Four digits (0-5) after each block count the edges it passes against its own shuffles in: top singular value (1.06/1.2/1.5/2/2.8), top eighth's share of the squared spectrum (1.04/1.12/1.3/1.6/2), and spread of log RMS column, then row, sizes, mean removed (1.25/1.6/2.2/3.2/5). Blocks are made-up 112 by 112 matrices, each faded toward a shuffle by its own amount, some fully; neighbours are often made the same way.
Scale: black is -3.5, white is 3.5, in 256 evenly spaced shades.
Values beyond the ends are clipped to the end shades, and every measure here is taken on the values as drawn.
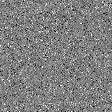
0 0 0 0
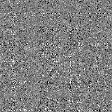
1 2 3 3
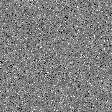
0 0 0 0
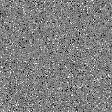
3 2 1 1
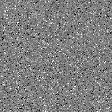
4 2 1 1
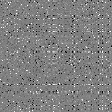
5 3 2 2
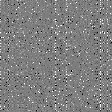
5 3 2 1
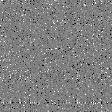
4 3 1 1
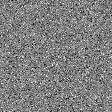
0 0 0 1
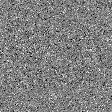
0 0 0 1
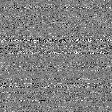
2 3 0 4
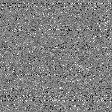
2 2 0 3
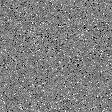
0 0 0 0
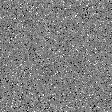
0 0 0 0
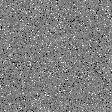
0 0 0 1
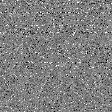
1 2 0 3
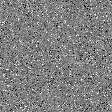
0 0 0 1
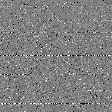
3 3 0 3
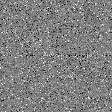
1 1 0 2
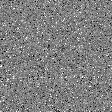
0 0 0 1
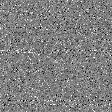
1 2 0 2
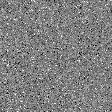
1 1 1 0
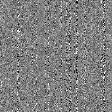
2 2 4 0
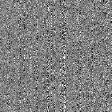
1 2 4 0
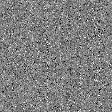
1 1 2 0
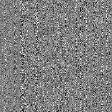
1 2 4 0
